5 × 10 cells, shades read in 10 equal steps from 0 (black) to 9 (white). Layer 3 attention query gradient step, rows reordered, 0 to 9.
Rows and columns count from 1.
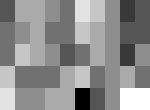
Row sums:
49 47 47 51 56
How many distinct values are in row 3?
6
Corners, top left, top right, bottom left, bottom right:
3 3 8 9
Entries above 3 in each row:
7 8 8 10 8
